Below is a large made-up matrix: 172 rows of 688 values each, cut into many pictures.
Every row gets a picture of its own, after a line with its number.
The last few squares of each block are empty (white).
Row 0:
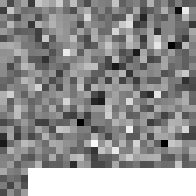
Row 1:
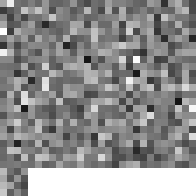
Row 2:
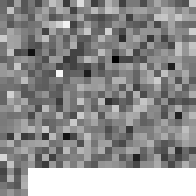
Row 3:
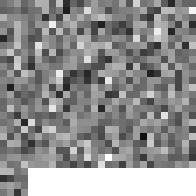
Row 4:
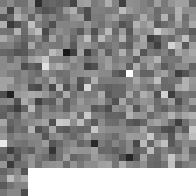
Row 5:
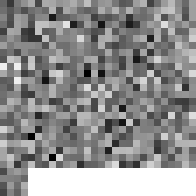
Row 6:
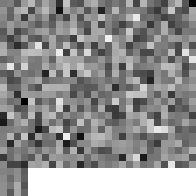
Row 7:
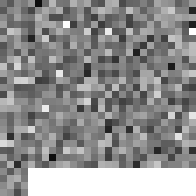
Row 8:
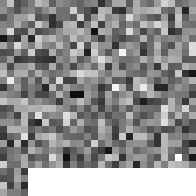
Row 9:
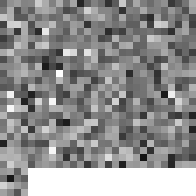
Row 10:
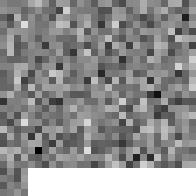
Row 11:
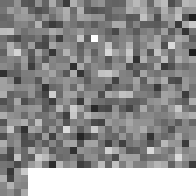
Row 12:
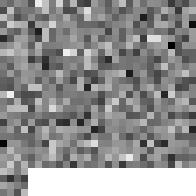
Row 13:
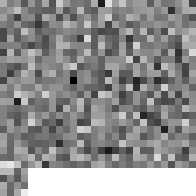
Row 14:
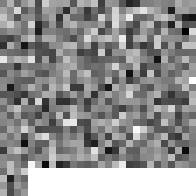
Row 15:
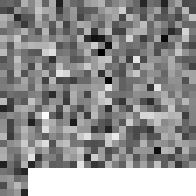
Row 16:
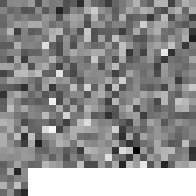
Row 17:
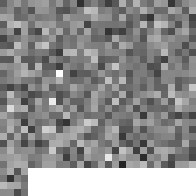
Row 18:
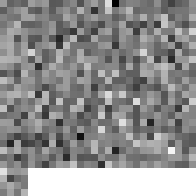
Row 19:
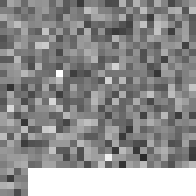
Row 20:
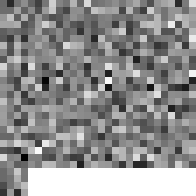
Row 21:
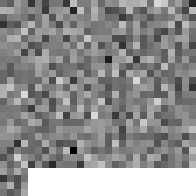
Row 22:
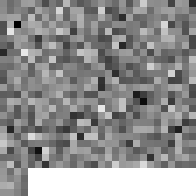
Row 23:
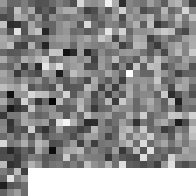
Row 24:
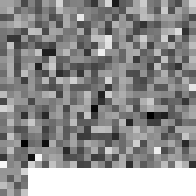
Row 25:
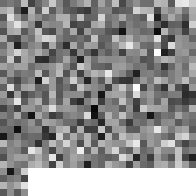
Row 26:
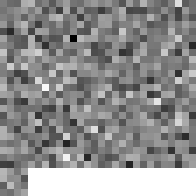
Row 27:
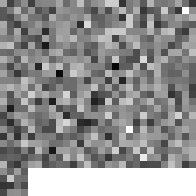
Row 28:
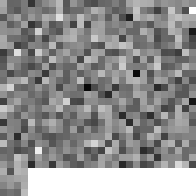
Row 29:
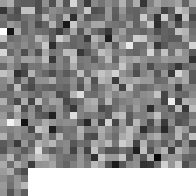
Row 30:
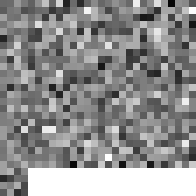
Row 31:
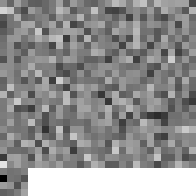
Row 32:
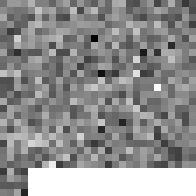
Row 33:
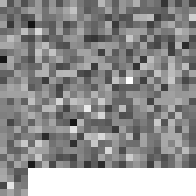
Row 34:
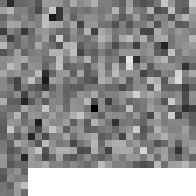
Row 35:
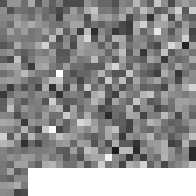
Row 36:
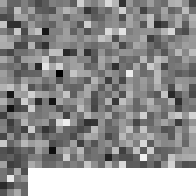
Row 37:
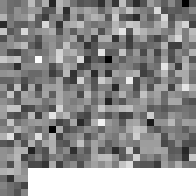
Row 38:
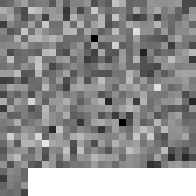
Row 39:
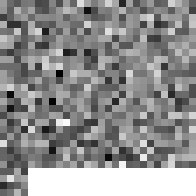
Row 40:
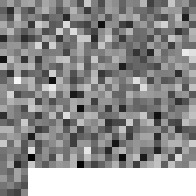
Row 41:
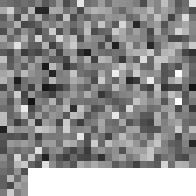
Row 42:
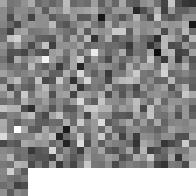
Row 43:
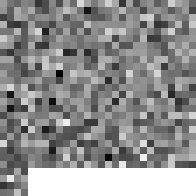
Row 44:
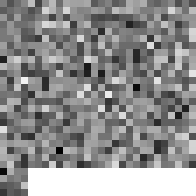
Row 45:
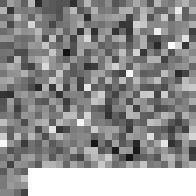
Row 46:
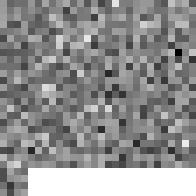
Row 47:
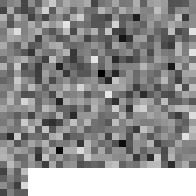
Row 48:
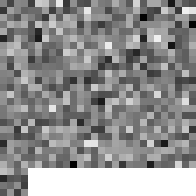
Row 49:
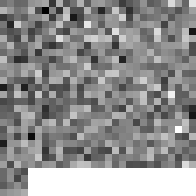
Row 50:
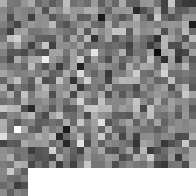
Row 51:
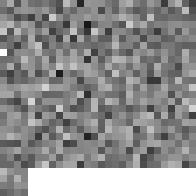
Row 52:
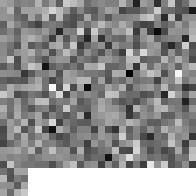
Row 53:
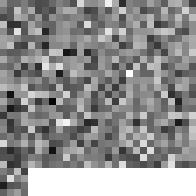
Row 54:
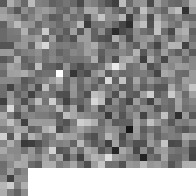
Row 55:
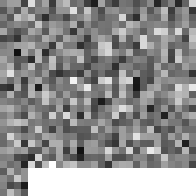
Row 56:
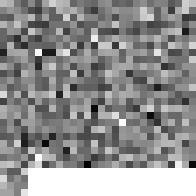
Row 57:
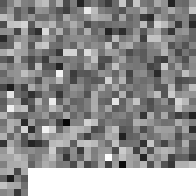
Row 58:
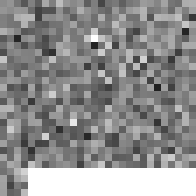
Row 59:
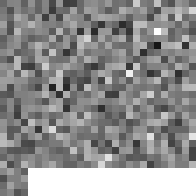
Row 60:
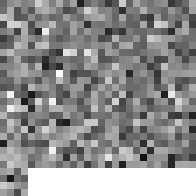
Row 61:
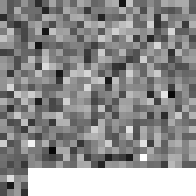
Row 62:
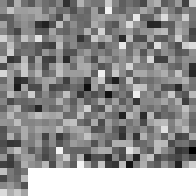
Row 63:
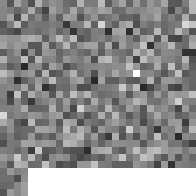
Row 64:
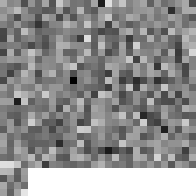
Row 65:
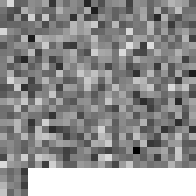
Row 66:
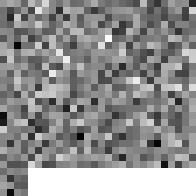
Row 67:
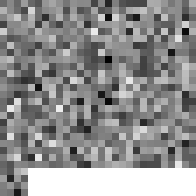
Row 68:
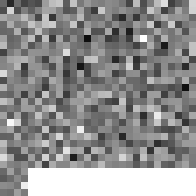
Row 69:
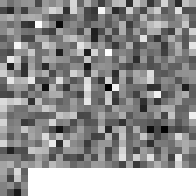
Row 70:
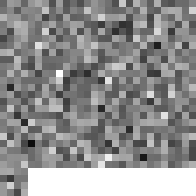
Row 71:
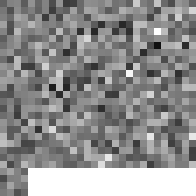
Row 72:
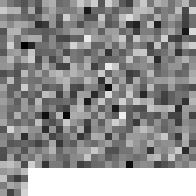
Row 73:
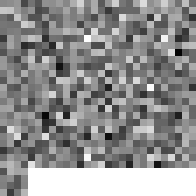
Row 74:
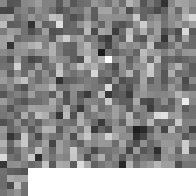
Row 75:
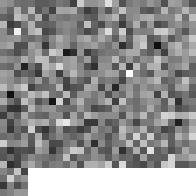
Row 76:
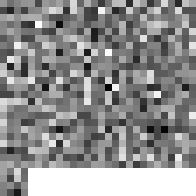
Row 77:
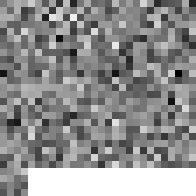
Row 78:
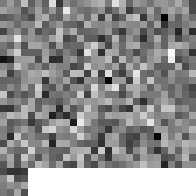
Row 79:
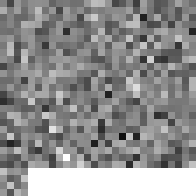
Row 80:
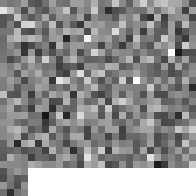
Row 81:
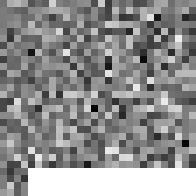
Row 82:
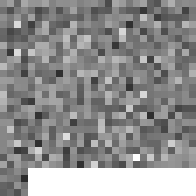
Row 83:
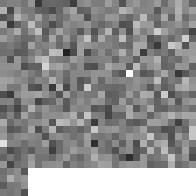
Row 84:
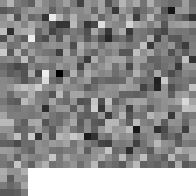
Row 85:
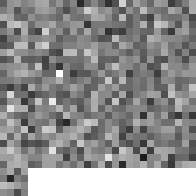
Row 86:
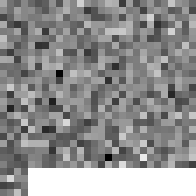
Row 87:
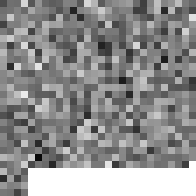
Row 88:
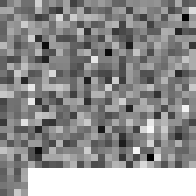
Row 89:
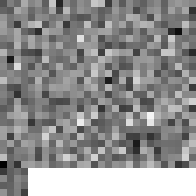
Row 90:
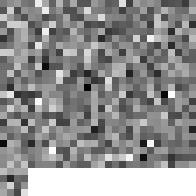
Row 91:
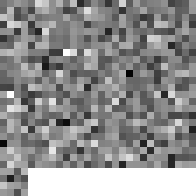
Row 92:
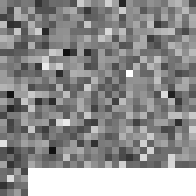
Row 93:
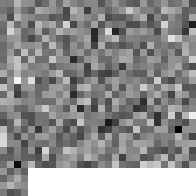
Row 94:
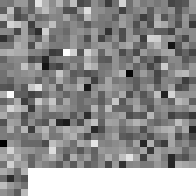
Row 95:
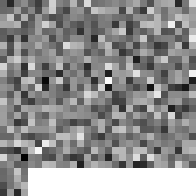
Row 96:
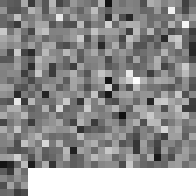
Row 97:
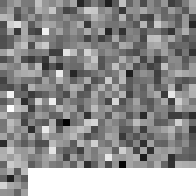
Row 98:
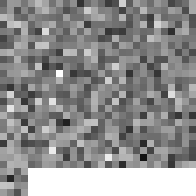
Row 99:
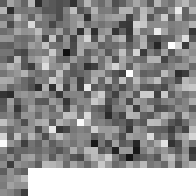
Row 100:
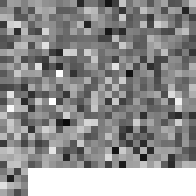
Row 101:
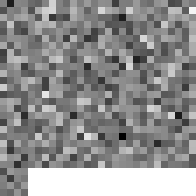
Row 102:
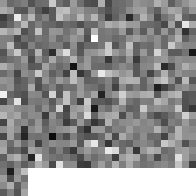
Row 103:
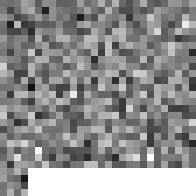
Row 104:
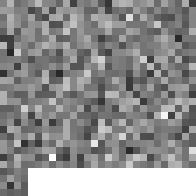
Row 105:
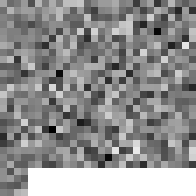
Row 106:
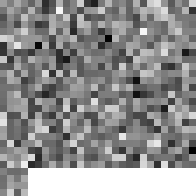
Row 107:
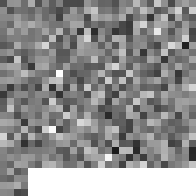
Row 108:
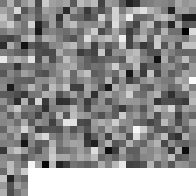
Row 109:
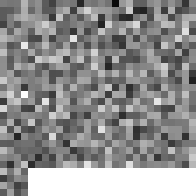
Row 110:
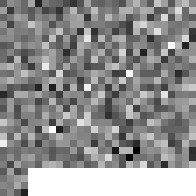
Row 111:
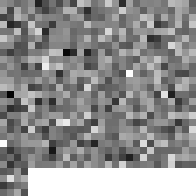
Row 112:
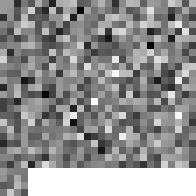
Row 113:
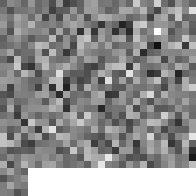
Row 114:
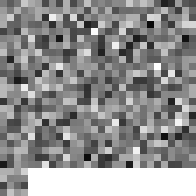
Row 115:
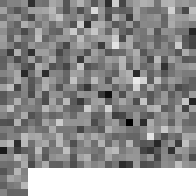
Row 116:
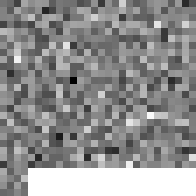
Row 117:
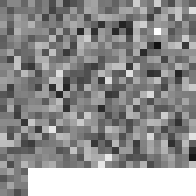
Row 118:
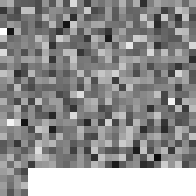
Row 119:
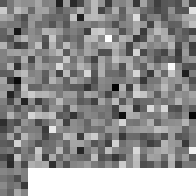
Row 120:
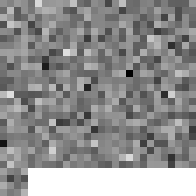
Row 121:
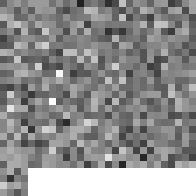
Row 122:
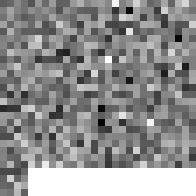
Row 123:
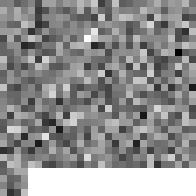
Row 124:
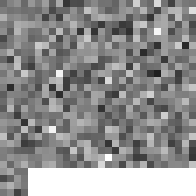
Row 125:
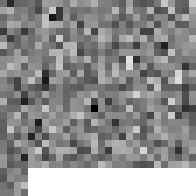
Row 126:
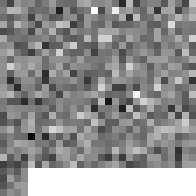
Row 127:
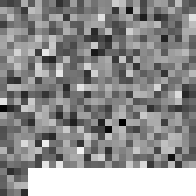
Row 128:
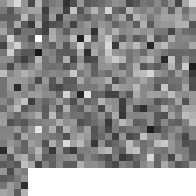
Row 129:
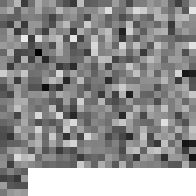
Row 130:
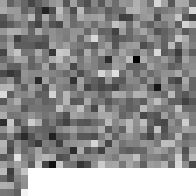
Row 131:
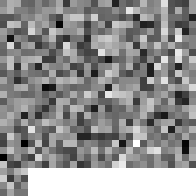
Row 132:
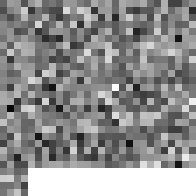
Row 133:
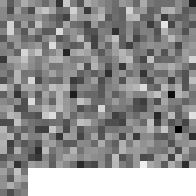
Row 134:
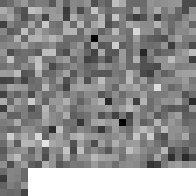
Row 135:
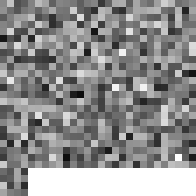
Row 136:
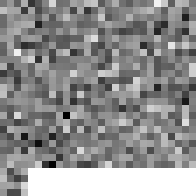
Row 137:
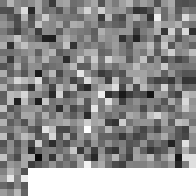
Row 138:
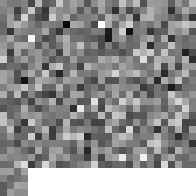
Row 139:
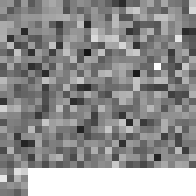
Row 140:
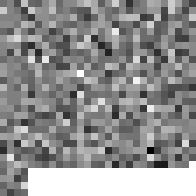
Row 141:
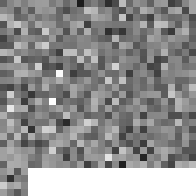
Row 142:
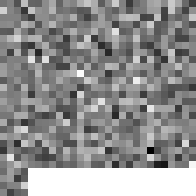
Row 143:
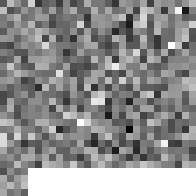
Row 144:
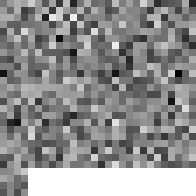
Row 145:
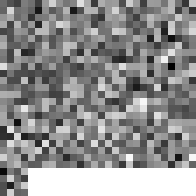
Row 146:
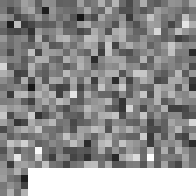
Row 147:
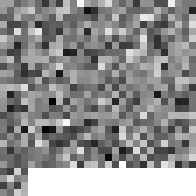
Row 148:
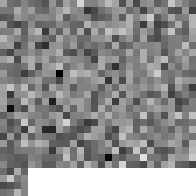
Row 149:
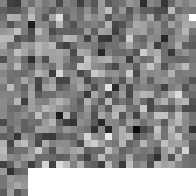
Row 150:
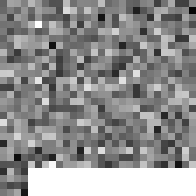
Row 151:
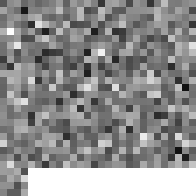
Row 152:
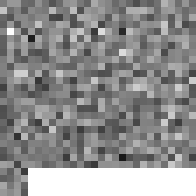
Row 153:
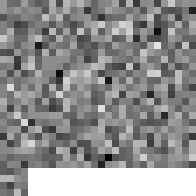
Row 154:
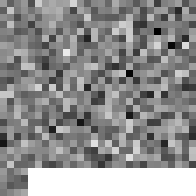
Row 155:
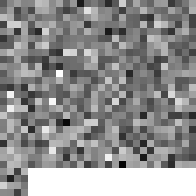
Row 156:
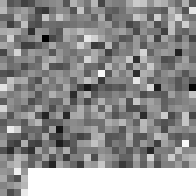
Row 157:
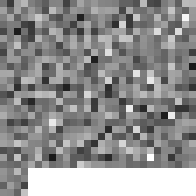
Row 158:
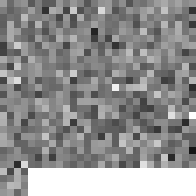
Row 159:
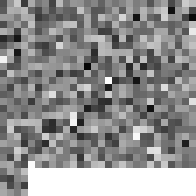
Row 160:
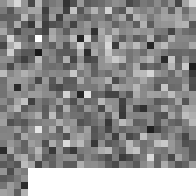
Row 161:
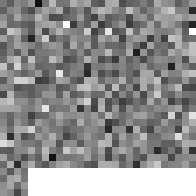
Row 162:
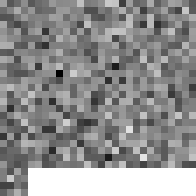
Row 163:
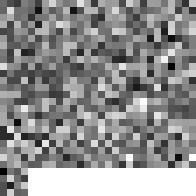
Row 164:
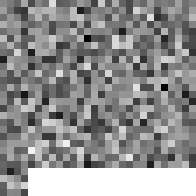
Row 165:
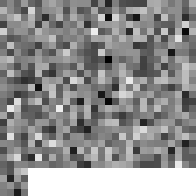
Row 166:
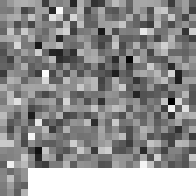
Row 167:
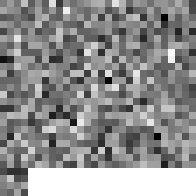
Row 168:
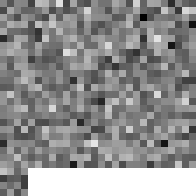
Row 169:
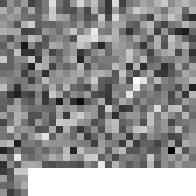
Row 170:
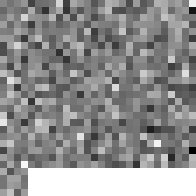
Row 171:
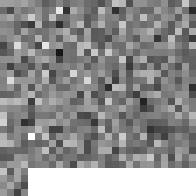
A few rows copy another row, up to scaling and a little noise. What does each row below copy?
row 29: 118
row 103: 146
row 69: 76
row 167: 78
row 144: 77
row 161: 7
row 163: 145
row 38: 134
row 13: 64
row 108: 14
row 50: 42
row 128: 160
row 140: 142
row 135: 8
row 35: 107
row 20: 95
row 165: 67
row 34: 125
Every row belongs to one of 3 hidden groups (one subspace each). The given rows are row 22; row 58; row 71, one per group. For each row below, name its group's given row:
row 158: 22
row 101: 22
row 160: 22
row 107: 71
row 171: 22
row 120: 71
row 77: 22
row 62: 22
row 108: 58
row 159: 58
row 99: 71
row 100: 71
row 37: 58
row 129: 22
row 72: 58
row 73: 58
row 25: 58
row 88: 22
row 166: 22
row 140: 58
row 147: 71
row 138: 22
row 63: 22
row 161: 22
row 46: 58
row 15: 58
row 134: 58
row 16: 71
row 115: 58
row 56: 58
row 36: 71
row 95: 22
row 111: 71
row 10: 22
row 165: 58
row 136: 58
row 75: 71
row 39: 71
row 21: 58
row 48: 71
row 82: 22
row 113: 71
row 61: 71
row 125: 22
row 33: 58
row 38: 58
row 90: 71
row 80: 58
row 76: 22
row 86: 71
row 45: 71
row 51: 22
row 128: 22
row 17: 71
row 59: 71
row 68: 22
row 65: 22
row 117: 71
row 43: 71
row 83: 71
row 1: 22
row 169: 58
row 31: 58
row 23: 71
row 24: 58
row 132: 58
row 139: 58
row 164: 58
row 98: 71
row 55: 58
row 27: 71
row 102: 58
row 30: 71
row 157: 22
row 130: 58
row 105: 71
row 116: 58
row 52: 71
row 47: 22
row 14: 58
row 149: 58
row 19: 71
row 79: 22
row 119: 22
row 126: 22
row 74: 58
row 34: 22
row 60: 71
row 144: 22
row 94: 71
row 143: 71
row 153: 71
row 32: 58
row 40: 22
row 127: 58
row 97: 71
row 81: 58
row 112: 22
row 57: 71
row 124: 71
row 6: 22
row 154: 71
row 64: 58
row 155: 71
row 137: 58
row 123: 58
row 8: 22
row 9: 71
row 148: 71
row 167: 58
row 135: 22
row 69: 22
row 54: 71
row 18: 58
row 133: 22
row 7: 22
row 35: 71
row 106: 22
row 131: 58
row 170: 22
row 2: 22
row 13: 58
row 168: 71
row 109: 58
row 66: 22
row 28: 58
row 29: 22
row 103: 22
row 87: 58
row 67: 58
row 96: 58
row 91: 71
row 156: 58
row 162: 71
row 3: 71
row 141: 71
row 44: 22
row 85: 71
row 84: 22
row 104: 22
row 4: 71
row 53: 71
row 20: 22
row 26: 22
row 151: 22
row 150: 58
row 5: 22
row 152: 22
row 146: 22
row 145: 22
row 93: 22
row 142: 58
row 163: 22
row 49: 22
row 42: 58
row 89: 58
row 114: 22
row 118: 22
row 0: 71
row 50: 58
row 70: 71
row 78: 58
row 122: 58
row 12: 71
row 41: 22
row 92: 71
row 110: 71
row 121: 71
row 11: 58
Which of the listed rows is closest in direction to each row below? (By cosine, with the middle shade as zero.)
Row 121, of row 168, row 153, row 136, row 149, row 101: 168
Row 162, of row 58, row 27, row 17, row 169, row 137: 27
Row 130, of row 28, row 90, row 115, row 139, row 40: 28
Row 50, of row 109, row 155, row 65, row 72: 109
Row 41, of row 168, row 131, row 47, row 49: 49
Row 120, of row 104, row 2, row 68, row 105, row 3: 105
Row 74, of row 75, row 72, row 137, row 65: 137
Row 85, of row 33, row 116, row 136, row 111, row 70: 70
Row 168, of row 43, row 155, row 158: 155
